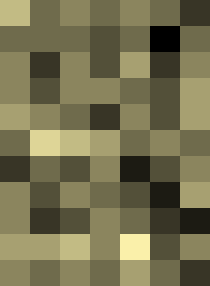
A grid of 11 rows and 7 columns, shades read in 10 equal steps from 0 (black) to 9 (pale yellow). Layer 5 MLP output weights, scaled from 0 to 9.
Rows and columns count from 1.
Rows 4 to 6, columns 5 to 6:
4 3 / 5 3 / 4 5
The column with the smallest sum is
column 6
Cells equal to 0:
1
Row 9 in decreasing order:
5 5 4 3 2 2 1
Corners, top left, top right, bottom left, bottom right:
7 2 5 2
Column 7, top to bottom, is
2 4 5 6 6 4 5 6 1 5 2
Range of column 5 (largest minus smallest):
8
